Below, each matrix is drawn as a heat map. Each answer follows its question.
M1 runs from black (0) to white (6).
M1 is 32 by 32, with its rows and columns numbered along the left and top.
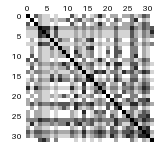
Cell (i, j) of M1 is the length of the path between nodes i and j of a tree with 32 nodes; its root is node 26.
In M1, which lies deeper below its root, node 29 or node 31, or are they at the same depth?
node 31
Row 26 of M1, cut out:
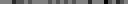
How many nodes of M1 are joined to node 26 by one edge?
3
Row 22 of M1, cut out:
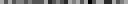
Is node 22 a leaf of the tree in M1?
no
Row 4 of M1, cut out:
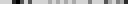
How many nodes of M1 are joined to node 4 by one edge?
2
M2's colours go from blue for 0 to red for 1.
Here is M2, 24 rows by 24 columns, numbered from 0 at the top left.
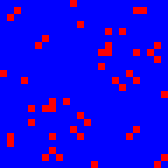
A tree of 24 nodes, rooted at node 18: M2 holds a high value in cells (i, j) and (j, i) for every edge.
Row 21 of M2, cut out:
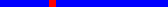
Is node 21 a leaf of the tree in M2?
yes
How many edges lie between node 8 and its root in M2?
6
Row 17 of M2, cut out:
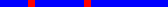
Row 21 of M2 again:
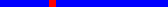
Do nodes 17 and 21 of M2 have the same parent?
no
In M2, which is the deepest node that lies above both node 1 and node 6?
19
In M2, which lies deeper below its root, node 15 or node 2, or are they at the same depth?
the same depth
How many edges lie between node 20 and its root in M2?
3
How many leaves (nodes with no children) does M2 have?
11
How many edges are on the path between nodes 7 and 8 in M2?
4
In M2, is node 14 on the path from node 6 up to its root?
no
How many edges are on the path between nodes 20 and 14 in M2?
4
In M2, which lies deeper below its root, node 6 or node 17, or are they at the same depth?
node 17
